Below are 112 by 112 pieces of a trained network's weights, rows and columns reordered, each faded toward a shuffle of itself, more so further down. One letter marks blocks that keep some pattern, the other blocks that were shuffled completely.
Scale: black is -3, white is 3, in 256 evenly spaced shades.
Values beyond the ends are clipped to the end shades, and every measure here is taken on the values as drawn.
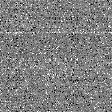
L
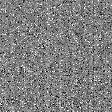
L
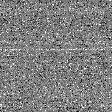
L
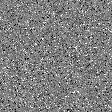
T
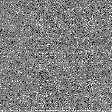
L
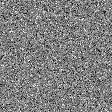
T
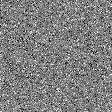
T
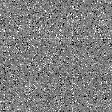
L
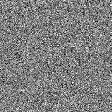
L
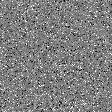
T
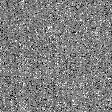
L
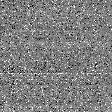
L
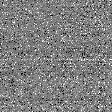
L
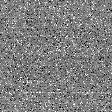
L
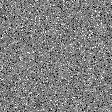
T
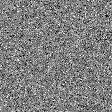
T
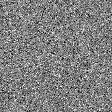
T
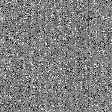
L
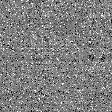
L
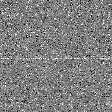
L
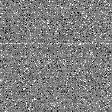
L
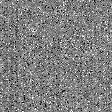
L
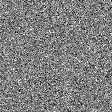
T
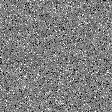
T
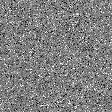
T
